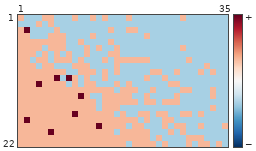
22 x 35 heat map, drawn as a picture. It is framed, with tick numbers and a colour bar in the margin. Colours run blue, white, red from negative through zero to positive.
Slope: up to the bottom left. Odd rows or columns: none. Average level on the scale: 50%. Stripes: none. Mirror symmetry: none. Grain: fine. Calmest part: top right.
